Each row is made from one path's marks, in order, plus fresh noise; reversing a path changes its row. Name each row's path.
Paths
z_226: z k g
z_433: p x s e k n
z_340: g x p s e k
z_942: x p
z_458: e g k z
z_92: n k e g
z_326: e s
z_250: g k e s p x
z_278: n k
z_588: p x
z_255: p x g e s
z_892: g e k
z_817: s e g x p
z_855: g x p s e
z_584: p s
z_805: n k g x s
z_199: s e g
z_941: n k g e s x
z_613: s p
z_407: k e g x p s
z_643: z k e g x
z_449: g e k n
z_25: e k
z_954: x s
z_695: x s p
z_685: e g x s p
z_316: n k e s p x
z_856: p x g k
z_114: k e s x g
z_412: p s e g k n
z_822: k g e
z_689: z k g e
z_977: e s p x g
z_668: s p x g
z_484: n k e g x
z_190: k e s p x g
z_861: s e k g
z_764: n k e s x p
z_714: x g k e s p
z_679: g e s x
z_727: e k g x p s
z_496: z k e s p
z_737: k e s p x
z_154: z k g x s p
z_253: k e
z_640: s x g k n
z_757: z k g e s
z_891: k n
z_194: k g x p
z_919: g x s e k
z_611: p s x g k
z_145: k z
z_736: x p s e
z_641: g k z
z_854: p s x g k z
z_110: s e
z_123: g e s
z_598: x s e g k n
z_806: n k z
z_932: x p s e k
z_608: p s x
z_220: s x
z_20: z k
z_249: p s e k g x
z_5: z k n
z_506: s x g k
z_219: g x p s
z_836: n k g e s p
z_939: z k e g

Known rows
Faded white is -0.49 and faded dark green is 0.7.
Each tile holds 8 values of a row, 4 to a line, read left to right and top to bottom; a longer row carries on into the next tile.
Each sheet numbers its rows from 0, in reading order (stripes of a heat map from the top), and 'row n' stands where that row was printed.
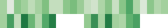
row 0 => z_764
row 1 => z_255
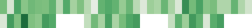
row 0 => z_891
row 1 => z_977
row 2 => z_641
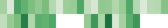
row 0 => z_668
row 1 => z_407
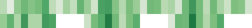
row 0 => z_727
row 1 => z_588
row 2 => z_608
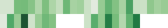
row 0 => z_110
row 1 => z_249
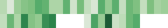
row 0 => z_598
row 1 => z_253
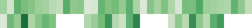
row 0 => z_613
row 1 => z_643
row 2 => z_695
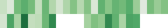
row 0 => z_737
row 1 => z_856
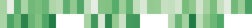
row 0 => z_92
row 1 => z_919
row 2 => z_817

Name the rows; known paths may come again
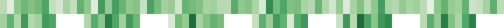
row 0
z_727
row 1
z_278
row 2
z_613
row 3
z_641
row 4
z_433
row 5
z_316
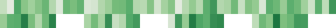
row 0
z_484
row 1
z_757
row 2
z_412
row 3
z_640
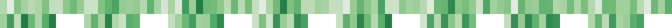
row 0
z_764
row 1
z_954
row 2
z_226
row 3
z_932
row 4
z_249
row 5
z_25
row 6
z_449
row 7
z_685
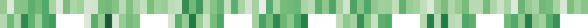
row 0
z_611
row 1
z_110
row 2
z_145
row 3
z_92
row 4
z_942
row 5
z_123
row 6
z_805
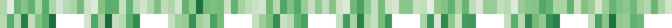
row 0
z_190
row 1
z_737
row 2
z_20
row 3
z_689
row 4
z_679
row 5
z_919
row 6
z_598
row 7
z_584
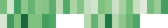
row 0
z_891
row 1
z_817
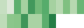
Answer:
z_939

